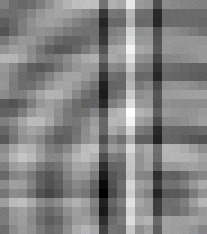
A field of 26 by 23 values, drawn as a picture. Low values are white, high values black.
Slope: none. Average level on the scale: 50%. Rings: centred on the bottom right. Odd lines: columns 12, 15 and 18.
